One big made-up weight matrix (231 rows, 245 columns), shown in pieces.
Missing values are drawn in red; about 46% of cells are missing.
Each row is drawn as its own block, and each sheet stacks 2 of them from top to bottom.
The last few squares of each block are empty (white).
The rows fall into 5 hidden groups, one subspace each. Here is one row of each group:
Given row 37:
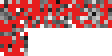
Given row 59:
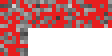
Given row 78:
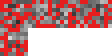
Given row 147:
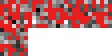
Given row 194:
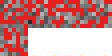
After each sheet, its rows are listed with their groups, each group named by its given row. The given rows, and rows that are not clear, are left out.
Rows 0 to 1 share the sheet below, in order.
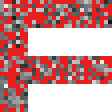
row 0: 59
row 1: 147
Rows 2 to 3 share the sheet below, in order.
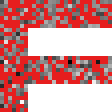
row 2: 194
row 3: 147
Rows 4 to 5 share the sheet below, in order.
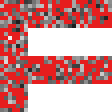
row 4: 78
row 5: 59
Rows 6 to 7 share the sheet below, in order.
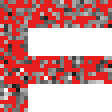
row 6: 37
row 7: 194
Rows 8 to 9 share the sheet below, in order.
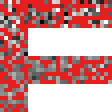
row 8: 78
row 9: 147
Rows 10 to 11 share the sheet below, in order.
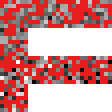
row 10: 194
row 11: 37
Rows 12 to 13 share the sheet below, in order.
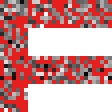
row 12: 37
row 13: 59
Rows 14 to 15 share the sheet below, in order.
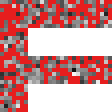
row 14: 59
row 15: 37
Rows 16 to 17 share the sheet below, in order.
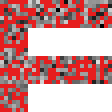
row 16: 194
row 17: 147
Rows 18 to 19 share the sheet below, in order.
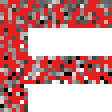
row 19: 147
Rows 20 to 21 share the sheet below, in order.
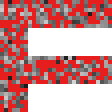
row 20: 194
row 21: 194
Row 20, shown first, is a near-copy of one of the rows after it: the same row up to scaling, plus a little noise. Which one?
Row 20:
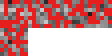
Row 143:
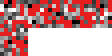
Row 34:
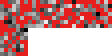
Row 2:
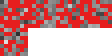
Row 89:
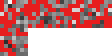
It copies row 143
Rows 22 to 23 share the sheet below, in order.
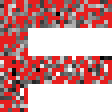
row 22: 78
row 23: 59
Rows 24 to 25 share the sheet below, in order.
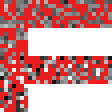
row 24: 37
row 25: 37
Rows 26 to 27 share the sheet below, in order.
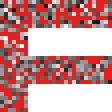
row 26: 78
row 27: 78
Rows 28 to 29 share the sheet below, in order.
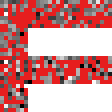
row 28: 37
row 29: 147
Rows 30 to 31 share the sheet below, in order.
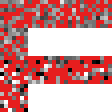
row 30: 37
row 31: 59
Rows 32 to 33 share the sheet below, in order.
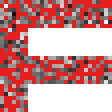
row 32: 59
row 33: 59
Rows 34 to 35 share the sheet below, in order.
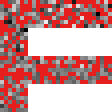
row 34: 194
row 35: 59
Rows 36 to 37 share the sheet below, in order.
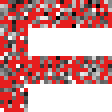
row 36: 78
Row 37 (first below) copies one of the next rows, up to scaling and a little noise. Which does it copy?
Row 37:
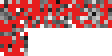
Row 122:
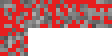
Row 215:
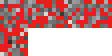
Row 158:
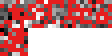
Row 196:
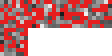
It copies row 215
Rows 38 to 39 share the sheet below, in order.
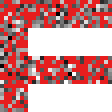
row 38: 78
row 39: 37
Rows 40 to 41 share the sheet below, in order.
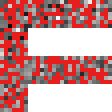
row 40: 78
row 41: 194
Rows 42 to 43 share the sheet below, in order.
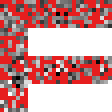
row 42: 78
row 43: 78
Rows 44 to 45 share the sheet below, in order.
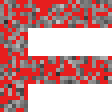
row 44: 147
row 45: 59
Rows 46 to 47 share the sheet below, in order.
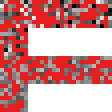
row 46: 147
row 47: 37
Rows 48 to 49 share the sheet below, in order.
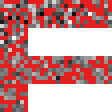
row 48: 37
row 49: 147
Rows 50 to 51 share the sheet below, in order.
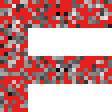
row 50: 78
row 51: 78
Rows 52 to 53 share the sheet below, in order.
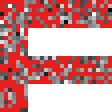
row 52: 194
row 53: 37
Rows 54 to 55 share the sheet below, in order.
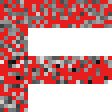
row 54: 59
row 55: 78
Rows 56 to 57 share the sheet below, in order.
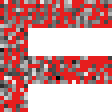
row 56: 59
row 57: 147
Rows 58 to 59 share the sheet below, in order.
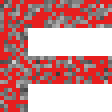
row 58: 147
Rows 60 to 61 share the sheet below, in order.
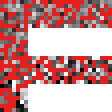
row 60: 37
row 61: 147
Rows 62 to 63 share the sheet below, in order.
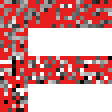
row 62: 147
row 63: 59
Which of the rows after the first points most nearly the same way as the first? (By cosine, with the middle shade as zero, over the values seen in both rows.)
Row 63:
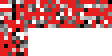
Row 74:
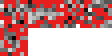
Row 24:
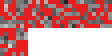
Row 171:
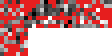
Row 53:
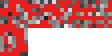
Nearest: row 53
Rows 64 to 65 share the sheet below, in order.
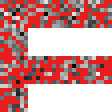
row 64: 37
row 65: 37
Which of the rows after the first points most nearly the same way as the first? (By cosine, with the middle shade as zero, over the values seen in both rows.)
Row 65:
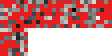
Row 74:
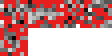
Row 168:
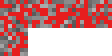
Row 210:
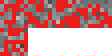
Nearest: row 168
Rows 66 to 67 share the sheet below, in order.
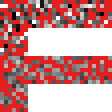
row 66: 59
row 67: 37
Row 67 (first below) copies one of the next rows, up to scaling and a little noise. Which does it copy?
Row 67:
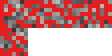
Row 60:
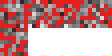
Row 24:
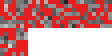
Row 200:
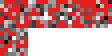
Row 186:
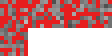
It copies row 60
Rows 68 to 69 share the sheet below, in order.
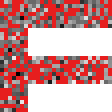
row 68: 194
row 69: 147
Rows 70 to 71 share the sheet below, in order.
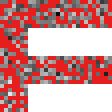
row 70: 78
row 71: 78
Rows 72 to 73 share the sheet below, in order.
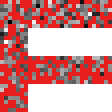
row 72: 194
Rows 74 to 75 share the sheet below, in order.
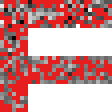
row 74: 37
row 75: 37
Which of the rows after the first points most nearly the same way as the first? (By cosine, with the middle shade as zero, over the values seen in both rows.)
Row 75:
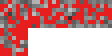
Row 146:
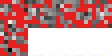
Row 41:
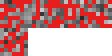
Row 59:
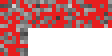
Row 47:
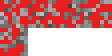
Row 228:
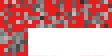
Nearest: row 146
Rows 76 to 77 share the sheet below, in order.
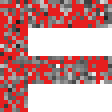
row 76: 78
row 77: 194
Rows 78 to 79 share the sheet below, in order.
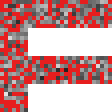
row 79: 78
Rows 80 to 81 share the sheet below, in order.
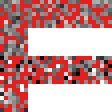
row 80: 147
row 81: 194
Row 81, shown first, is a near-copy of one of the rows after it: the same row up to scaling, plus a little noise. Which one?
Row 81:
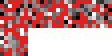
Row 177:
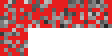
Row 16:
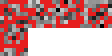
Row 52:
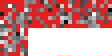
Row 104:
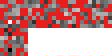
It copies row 52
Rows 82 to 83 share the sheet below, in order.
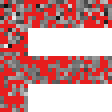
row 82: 59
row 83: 147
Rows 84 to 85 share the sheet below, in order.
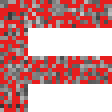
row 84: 37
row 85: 59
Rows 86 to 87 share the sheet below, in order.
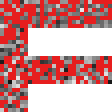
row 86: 59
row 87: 78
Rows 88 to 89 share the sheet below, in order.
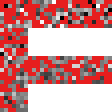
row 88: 147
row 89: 194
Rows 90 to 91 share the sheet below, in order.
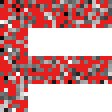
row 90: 194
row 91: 147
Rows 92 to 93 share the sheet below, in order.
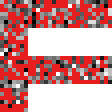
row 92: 147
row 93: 78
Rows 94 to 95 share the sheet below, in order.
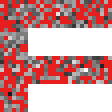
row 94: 78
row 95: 147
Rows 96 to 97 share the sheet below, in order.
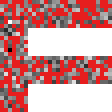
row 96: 194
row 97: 78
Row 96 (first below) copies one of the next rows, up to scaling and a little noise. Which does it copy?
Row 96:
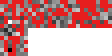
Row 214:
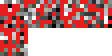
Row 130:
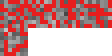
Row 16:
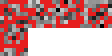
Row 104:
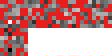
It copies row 104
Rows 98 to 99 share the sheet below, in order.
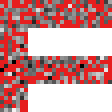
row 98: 147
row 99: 59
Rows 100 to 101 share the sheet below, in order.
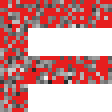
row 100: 78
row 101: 37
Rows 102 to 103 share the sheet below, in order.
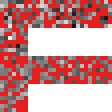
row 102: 78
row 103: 147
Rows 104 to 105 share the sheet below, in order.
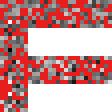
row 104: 194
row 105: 78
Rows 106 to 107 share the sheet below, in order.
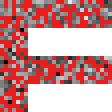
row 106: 59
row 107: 59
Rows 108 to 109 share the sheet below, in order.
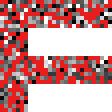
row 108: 194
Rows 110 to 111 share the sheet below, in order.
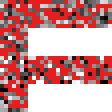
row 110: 78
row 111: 194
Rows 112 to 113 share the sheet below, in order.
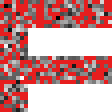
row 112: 59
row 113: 37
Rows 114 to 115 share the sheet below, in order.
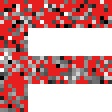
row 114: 78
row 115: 194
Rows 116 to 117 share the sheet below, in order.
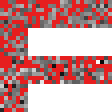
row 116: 147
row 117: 147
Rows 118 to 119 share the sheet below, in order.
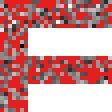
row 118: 147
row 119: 59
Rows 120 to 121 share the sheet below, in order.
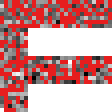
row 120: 147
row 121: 147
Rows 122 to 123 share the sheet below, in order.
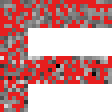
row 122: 37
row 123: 194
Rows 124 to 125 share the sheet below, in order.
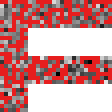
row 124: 147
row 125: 59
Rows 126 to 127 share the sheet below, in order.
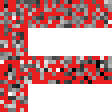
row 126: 59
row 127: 78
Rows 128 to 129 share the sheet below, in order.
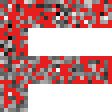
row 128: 78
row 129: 78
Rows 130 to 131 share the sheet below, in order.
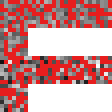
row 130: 194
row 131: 78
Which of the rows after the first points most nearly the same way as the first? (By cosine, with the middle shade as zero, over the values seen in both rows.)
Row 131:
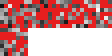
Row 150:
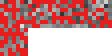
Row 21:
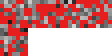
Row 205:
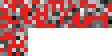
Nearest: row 21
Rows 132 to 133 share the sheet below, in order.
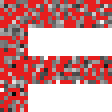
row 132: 147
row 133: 37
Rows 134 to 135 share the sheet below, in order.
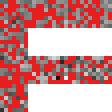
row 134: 147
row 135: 147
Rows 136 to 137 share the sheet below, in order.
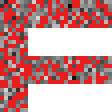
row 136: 147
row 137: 194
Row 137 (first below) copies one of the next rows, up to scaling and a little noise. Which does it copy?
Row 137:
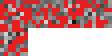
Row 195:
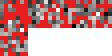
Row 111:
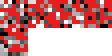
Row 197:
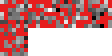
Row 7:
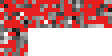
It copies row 7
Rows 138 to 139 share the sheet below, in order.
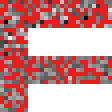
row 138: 147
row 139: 37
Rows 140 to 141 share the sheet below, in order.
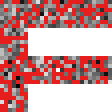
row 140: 37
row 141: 78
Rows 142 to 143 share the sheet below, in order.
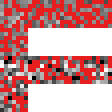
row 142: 147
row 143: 194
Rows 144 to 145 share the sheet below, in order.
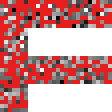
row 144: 78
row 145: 194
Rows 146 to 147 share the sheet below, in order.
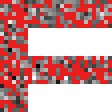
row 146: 194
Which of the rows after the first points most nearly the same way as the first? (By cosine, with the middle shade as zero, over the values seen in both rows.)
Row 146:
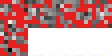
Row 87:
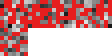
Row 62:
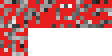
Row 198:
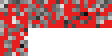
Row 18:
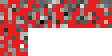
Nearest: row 87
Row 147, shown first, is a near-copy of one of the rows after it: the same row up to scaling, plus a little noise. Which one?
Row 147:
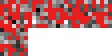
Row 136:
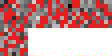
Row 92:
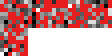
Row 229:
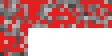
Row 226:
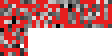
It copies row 226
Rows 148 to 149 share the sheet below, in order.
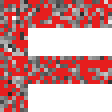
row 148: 59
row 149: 78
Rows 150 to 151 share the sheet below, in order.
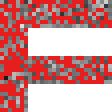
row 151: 147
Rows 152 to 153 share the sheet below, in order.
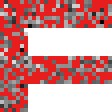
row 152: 147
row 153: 59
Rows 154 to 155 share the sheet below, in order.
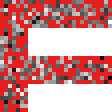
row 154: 59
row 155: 59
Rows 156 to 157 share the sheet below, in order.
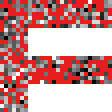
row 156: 78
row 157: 147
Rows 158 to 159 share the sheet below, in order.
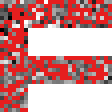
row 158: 37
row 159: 59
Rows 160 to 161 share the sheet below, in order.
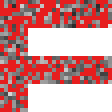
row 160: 78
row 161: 78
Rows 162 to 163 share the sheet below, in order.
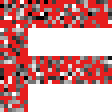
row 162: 37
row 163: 37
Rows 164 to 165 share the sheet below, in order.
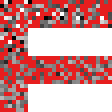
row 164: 37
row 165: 59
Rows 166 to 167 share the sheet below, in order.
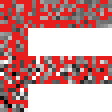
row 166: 78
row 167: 59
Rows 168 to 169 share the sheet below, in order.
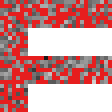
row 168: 78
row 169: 37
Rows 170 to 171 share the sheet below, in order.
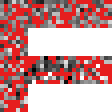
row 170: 59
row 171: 37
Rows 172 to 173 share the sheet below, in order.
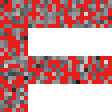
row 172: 147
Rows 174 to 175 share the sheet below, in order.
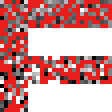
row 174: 59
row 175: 37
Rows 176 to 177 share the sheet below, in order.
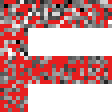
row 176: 59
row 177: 194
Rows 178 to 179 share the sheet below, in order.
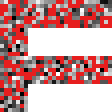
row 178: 59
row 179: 78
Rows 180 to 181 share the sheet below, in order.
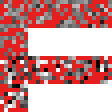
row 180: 147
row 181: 78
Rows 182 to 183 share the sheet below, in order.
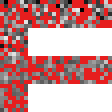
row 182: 59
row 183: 147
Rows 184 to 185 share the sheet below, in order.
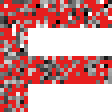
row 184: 147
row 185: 37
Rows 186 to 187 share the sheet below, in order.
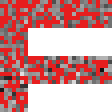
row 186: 37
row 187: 194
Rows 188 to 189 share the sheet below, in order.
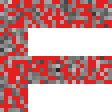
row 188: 194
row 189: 78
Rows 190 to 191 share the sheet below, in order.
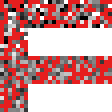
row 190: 194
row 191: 59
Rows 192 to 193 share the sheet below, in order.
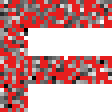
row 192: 147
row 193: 194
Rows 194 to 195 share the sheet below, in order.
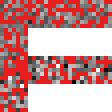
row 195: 194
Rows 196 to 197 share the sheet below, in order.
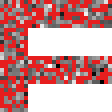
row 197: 194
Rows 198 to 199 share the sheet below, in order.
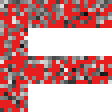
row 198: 147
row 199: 78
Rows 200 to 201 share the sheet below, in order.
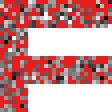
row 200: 37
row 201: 147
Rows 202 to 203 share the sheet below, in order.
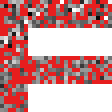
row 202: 37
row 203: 147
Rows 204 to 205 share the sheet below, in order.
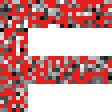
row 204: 37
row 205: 59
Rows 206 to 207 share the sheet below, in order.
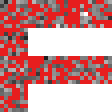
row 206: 147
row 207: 37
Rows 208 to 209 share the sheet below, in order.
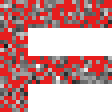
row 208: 59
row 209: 147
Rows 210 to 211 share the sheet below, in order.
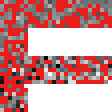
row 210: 147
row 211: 37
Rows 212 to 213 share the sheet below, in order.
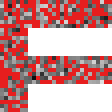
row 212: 78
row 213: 147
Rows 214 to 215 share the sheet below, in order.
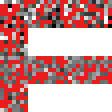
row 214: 194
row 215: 37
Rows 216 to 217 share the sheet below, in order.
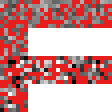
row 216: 78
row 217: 78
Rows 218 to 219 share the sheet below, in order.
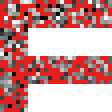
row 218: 78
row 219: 59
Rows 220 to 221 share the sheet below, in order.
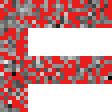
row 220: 147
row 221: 59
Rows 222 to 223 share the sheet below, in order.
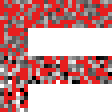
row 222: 194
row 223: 147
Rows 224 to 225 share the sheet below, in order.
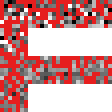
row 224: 194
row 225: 37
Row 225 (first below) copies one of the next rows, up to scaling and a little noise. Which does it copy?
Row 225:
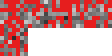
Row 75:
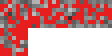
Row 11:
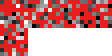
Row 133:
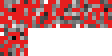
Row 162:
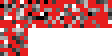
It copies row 133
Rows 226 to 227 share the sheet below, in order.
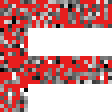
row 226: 147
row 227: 147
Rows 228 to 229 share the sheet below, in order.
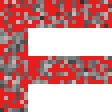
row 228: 194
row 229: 147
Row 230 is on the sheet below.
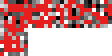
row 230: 78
